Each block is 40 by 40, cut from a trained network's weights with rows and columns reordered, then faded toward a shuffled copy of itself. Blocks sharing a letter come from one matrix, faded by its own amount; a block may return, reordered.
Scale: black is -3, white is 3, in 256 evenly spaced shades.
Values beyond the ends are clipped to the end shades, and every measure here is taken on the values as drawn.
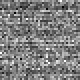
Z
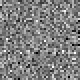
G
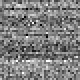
Z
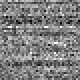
Z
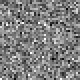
G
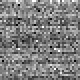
Z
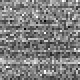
Z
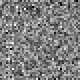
G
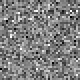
G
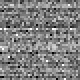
Z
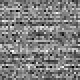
Z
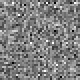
G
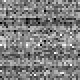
Z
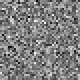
G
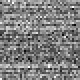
Z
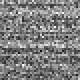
Z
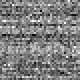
Z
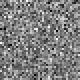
G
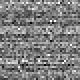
Z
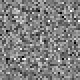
G
